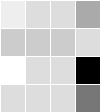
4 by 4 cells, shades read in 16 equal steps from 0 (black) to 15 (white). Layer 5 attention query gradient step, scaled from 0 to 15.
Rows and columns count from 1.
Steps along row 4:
same same down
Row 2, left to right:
12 12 12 13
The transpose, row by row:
14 12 15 13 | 13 12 13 13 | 13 12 13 13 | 10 13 0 7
